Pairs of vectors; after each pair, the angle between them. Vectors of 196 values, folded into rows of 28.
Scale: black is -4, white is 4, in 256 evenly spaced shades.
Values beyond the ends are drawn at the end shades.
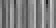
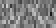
orthogonal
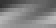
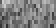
partly opposed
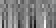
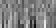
nearly parallel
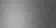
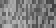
partly aligned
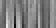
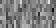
partly opposed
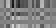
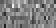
partly opposed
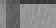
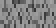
orthogonal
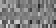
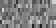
partly opposed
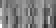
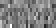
partly aligned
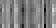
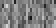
partly aligned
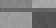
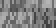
partly aligned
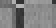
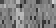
partly opposed
